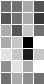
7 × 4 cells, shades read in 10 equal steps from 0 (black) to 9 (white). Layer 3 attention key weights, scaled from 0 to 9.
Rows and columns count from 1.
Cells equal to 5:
2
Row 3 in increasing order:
3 4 6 7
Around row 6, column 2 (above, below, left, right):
7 6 5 6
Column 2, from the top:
4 4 3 7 7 8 6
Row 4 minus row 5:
-2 0 -1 2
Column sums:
36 39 31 38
